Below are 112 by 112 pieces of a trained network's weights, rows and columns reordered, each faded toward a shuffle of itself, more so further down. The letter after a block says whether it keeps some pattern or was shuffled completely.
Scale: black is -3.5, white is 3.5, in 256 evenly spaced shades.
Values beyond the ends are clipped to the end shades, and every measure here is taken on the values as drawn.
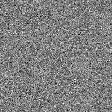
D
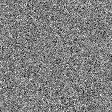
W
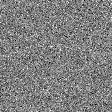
W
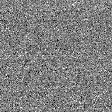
D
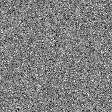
W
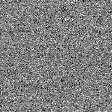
D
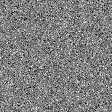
W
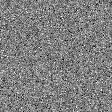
W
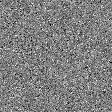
W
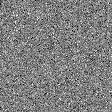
W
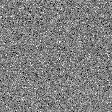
D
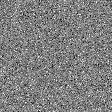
W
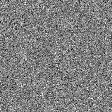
D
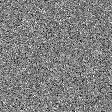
W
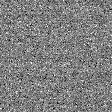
D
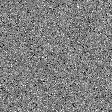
W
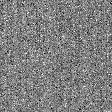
D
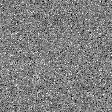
D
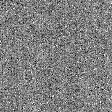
D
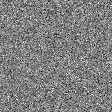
W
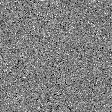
W
